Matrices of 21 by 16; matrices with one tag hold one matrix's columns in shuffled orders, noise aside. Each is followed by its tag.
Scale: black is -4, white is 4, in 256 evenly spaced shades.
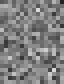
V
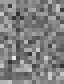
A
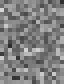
V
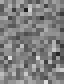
A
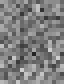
A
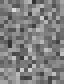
V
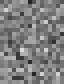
V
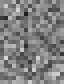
A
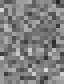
V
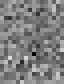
A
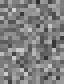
V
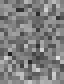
A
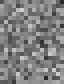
V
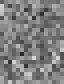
A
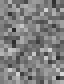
V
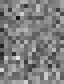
A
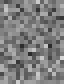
A
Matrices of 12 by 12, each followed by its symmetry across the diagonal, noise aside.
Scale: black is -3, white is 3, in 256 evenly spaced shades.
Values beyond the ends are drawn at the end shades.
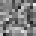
antisymmetric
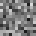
neither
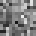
antisymmetric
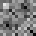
symmetric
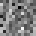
neither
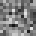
antisymmetric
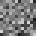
symmetric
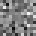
antisymmetric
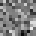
antisymmetric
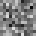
neither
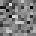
neither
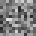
antisymmetric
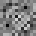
symmetric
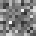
symmetric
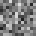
neither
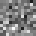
neither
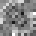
symmetric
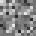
symmetric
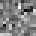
neither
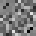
symmetric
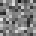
antisymmetric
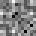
symmetric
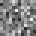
neither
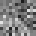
antisymmetric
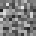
neither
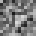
symmetric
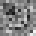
symmetric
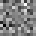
antisymmetric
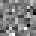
antisymmetric
